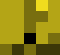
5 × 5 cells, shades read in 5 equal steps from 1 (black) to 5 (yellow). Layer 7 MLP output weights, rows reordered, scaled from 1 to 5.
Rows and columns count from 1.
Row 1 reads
4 4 3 5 4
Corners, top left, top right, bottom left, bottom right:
4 4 3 2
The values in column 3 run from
1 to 3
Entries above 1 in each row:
5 5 5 4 5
